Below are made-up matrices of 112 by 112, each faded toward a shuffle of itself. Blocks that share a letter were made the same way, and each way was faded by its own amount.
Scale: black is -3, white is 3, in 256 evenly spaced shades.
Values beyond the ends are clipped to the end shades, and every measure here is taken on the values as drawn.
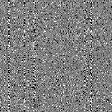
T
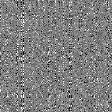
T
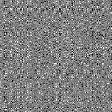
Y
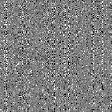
T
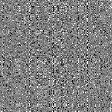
T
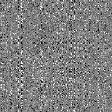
T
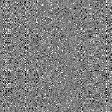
T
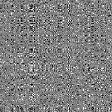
Y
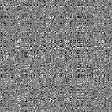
Y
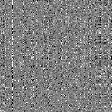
T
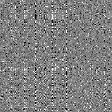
T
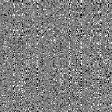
T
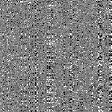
T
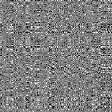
Y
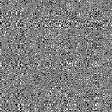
Y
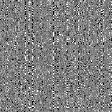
T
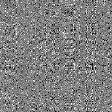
T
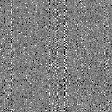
T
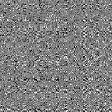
Y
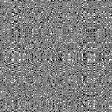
Y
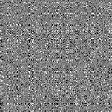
Y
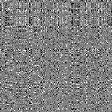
Y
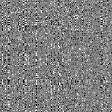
T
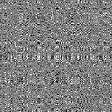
Y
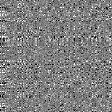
Y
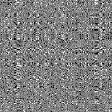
Y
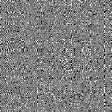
T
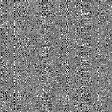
T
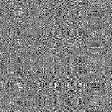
Y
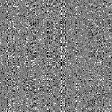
T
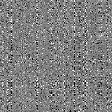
T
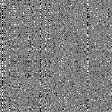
T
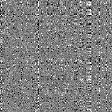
T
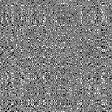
Y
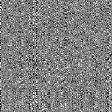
T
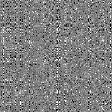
T
